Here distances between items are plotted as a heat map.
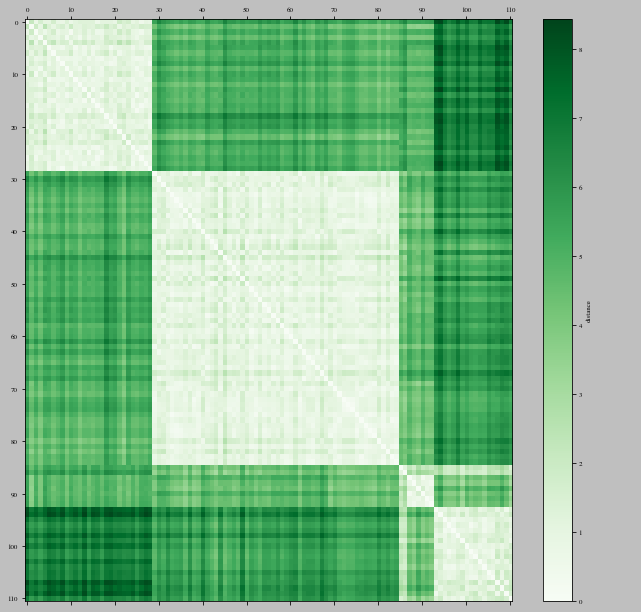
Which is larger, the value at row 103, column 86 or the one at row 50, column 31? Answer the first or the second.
the first
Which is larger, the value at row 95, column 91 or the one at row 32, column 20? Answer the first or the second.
the second
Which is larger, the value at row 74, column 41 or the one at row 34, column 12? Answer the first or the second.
the second
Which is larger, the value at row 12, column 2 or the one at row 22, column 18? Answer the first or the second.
the second
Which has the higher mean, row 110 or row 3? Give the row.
110
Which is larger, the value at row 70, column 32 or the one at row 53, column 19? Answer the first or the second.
the second
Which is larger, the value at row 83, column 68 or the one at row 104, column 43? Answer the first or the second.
the second
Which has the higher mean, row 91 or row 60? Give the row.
91
